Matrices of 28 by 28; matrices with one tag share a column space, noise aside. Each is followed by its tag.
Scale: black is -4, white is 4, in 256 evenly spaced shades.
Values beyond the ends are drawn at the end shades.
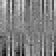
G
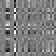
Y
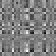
Y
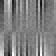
G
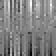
G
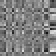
Y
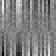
G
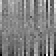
G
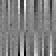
G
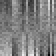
G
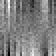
G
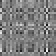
Y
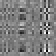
Y
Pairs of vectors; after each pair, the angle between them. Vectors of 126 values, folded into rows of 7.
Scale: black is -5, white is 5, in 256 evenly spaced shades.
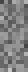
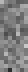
partly opposed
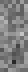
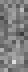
nearly opposite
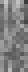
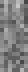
nearly parallel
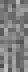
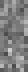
partly opposed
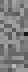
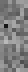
partly aligned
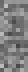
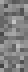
nearly opposite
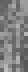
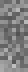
orthogonal
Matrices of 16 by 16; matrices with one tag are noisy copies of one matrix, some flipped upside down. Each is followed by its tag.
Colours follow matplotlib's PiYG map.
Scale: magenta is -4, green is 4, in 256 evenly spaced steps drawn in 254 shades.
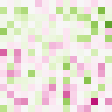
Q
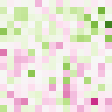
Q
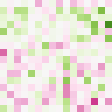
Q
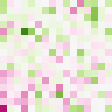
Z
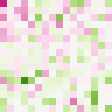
Z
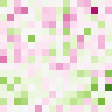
Q
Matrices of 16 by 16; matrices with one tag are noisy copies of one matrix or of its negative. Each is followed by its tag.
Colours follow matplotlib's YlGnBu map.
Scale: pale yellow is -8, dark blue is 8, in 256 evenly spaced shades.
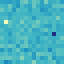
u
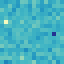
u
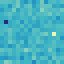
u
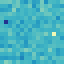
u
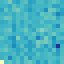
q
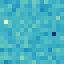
u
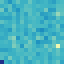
q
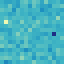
u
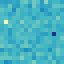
u
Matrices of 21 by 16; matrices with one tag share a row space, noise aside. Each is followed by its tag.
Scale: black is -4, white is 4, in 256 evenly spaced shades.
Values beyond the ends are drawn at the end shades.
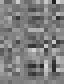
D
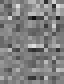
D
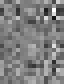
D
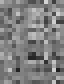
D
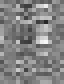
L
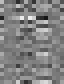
L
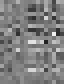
D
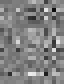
D
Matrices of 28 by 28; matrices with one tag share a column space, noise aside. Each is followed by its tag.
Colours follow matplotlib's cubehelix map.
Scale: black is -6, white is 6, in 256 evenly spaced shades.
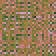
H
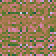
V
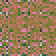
V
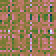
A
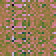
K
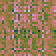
A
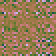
V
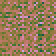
H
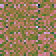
K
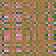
H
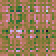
A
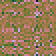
V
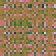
K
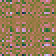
V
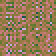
H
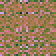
V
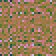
V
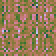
A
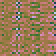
H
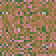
V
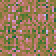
A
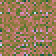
V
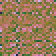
V
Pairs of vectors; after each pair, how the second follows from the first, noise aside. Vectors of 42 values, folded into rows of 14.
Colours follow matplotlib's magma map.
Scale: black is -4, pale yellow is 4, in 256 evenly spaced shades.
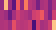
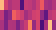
reversed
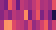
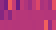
partly zeroed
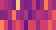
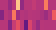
partly zeroed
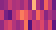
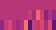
partly zeroed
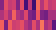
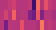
partly zeroed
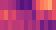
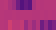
partly zeroed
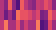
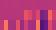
partly zeroed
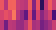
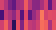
reversed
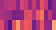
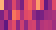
reversed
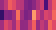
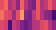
reversed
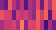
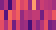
reversed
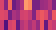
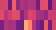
reversed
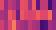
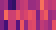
reversed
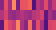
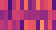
reversed
